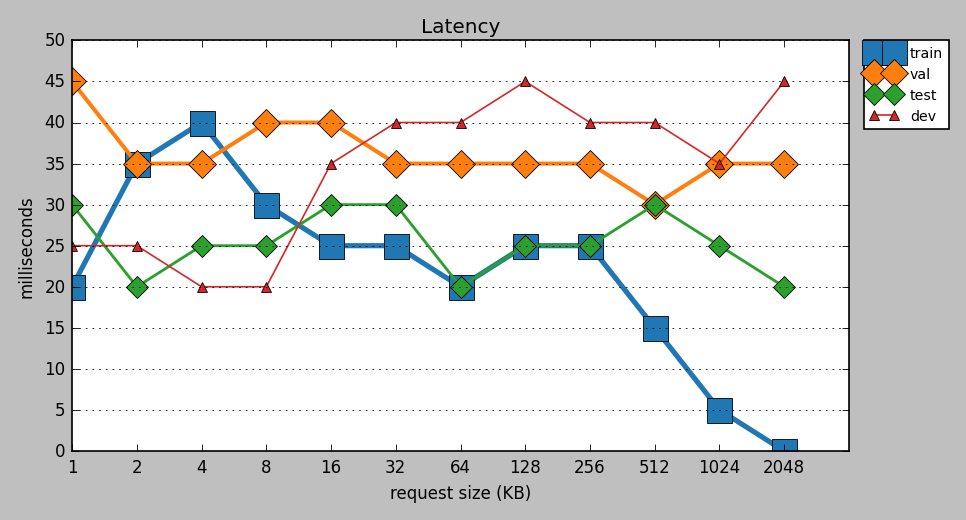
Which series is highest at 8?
val
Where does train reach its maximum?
4
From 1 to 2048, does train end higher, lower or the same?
lower
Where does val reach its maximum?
1
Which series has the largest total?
val
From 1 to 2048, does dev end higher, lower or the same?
higher
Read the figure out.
Title: Latency
x-axis: request size (KB), ticks 1 2 4 8 16 32 64 128 256 512 1024 2048
y-axis: milliseconds, ticks 0 5 10 15 20 25 30 35 40 45 50
Legend: train, val, test, dev
Values:
train: 20 35 40 30 25 25 20 25 25 15 5 0
val: 45 35 35 40 40 35 35 35 35 30 35 35
test: 30 20 25 25 30 30 20 25 25 30 25 20
dev: 25 25 20 20 35 40 40 45 40 40 35 45
